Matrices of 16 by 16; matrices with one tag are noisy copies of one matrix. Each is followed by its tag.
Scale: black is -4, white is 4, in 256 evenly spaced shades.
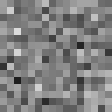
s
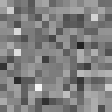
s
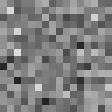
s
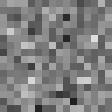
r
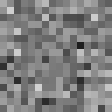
s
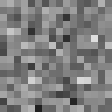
r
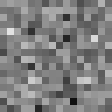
r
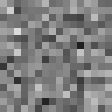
s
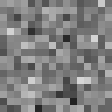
r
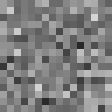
s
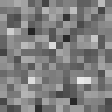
r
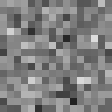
r
